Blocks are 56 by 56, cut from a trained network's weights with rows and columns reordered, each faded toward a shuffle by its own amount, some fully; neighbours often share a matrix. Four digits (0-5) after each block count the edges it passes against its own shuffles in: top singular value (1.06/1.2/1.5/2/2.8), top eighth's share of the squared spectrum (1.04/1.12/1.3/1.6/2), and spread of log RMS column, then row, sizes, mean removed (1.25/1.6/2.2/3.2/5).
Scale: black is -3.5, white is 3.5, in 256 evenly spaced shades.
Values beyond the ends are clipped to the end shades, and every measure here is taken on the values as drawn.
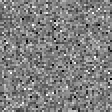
2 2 0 0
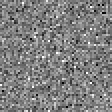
1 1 0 0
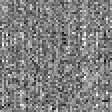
3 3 1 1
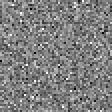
0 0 0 0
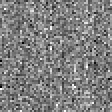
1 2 1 0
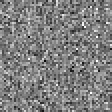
1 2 1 0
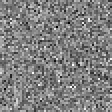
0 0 0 0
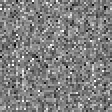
2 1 1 0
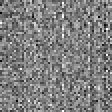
3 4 2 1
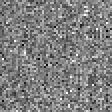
2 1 0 1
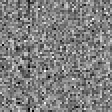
2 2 1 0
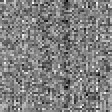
3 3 1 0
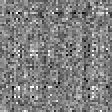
3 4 2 2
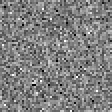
0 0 0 0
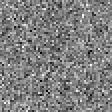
0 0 0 0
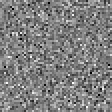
1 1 0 0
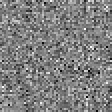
3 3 1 2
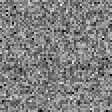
1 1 0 0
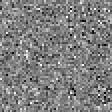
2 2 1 1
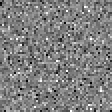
1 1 0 0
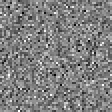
2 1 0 0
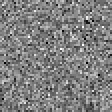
2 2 0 0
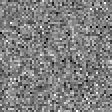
2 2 0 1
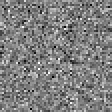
2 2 0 1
